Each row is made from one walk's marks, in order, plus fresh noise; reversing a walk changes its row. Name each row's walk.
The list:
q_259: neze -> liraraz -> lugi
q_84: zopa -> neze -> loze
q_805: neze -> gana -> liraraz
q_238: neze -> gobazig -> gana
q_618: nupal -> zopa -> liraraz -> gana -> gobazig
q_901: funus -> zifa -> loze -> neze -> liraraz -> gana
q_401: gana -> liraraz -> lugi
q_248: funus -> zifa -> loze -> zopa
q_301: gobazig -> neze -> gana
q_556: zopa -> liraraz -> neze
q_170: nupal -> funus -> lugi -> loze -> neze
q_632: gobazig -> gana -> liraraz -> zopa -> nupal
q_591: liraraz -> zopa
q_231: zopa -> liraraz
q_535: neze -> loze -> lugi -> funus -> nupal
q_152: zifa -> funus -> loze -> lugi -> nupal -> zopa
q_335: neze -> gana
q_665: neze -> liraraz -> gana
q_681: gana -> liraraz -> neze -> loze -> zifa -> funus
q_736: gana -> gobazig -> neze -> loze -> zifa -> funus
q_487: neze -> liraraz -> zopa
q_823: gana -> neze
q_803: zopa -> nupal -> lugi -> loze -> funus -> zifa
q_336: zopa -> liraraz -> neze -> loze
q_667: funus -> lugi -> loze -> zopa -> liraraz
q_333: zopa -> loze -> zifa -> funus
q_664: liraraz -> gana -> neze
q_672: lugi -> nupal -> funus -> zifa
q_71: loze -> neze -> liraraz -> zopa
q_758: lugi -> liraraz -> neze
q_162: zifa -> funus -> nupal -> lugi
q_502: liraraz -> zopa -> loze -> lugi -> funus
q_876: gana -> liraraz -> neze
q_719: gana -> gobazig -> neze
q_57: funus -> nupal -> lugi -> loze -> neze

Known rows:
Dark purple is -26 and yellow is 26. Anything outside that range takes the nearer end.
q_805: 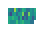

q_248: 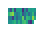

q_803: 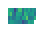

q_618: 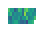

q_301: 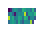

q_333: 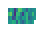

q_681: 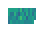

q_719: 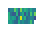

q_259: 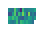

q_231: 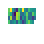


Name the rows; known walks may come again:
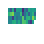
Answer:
q_248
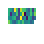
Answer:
q_823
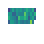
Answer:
q_632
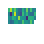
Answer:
q_664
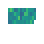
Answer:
q_502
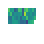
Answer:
q_618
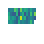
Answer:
q_719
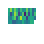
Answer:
q_401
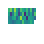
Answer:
q_876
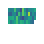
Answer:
q_487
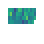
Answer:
q_803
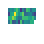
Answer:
q_758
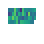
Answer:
q_259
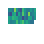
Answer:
q_665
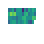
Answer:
q_152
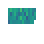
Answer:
q_681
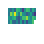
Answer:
q_672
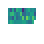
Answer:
q_667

